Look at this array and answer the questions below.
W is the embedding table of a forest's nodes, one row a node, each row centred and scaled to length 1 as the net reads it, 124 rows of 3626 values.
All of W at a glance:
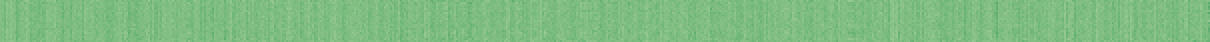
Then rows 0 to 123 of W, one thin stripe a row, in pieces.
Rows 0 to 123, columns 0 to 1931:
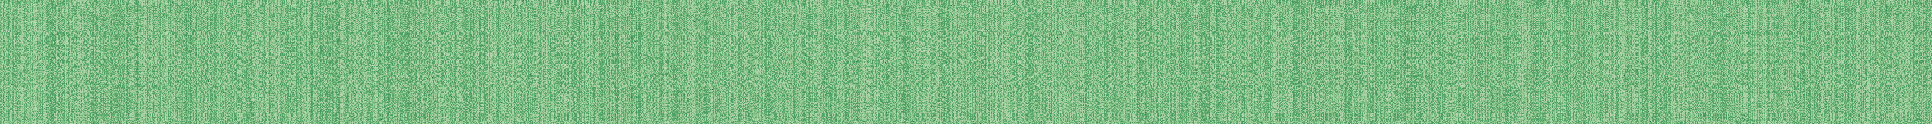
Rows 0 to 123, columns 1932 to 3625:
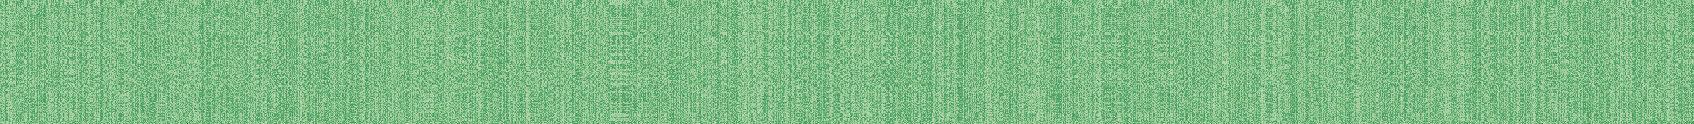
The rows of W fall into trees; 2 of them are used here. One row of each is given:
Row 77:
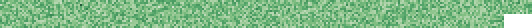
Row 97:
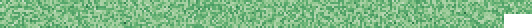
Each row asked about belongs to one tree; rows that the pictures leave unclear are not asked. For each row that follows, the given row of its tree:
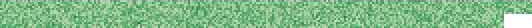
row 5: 97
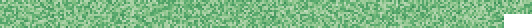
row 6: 77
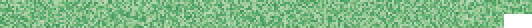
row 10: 77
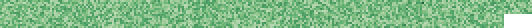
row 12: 97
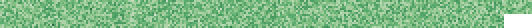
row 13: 77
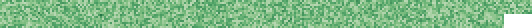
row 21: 97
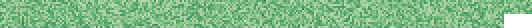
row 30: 97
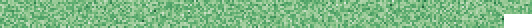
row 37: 77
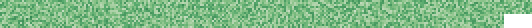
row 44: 97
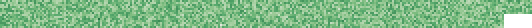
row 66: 77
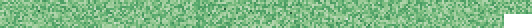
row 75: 97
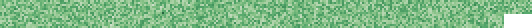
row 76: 97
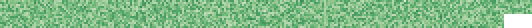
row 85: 77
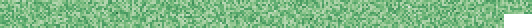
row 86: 77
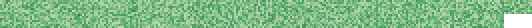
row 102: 97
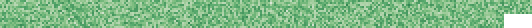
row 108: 97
